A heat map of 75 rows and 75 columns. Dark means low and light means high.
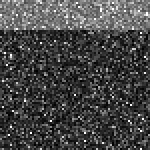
The top part is higher, up to a seam about 20% of the way down. There are no regular stripes. Overall the values sit about 30% of the way up the scale. Most values sit low, with a long tail of high ones.
